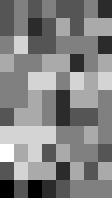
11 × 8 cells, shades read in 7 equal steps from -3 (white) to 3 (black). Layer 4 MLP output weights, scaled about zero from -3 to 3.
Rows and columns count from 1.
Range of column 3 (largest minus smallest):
5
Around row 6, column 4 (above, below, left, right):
-2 0 -1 2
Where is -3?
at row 9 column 1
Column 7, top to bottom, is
0 -1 0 0 -1 -1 1 -1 0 1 0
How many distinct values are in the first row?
3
